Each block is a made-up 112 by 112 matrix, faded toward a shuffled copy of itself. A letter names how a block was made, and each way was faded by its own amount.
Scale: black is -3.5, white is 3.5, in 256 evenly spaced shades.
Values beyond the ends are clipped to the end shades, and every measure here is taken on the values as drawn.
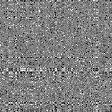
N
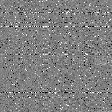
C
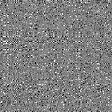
C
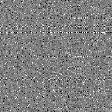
N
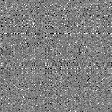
N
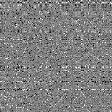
N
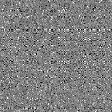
N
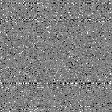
C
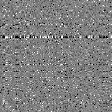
C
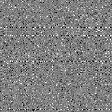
N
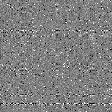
C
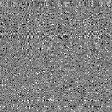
N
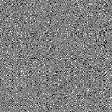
N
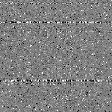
C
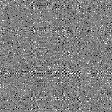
N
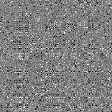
C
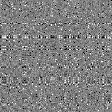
N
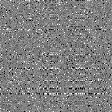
C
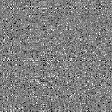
N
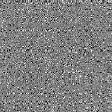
N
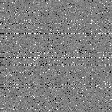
C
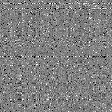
C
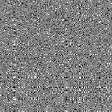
N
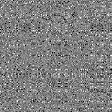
N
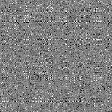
N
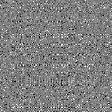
N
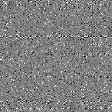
C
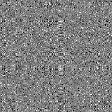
N
